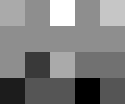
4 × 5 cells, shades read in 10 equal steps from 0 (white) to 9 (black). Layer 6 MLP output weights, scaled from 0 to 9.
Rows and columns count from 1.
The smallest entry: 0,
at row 1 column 3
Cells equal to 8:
1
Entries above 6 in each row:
0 0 1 2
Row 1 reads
3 4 0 4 2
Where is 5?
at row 3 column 4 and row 3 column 5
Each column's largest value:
8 7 6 9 6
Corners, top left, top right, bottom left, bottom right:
3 2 8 6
